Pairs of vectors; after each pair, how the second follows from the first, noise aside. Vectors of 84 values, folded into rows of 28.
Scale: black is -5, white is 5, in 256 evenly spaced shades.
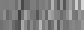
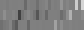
partly zeroed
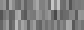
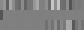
partly zeroed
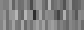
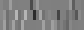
partly zeroed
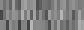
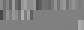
partly zeroed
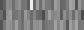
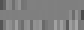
partly zeroed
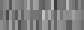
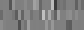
partly zeroed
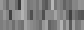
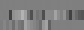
partly zeroed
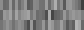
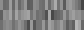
copied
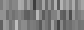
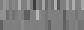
partly zeroed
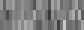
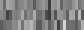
copied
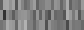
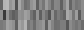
copied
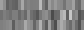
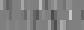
partly zeroed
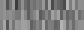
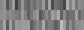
copied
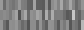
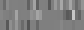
partly zeroed
